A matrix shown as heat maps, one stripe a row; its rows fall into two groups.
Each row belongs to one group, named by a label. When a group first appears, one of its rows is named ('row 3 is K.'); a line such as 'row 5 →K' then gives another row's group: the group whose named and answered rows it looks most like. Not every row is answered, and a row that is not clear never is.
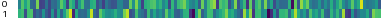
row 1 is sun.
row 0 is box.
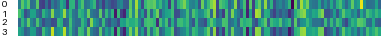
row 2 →box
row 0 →box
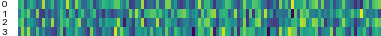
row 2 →sun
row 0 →sun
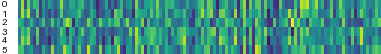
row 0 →box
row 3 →box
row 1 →box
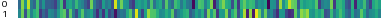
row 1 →box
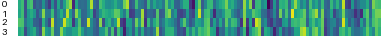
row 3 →sun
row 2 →sun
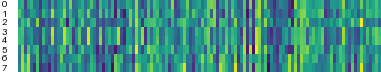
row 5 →box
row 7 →box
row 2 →box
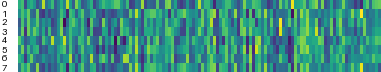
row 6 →sun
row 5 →box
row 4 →sun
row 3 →box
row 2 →box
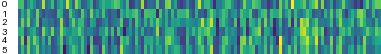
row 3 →sun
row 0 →sun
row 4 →box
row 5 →box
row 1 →box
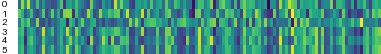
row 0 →box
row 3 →sun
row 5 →sun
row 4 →sun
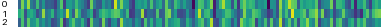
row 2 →box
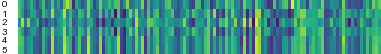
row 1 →sun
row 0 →sun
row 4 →sun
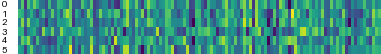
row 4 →box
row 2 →box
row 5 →sun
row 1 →sun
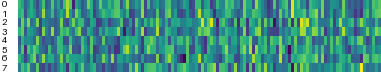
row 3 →sun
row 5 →box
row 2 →box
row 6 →sun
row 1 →sun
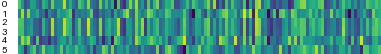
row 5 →sun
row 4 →box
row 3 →sun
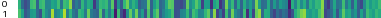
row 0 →sun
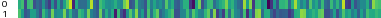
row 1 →sun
